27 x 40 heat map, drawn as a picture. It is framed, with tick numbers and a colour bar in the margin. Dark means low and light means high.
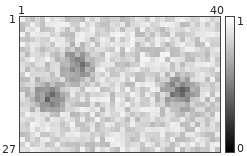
Odd rows or columns: none. Average level on the scale: 80%. Mirror symmetry: none. Slope: none. Dips: three. Histogram: skewed, a long tail of low values.
